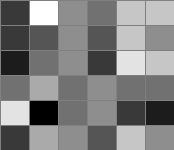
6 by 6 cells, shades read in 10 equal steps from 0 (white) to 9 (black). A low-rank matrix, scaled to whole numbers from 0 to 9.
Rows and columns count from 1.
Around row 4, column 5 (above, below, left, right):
1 7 4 5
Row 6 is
7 3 4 6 2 4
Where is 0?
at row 1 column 2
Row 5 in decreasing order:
9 8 7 5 4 1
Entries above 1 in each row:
5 6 5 6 5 6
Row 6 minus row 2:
0 -3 0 0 0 0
